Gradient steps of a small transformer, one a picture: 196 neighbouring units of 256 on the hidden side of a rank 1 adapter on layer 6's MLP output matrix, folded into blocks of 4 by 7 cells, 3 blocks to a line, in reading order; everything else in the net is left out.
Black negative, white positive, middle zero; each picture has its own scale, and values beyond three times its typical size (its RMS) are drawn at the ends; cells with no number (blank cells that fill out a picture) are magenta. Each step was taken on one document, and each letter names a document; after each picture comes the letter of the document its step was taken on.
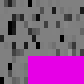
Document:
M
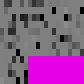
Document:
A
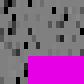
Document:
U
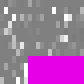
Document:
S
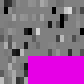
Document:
U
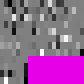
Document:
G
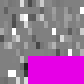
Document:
A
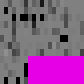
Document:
G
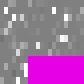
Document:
S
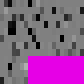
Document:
M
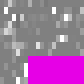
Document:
S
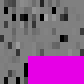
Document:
G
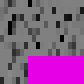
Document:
M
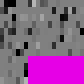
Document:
U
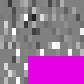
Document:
G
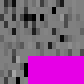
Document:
G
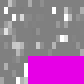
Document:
S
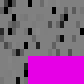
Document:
U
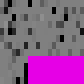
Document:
U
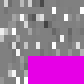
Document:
A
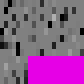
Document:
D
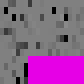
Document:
S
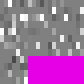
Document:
A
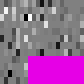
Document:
G
